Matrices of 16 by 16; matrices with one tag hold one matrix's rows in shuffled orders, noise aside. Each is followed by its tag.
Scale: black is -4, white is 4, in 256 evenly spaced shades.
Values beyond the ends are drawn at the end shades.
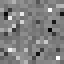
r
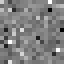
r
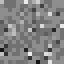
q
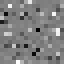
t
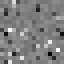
r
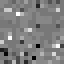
t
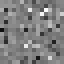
q
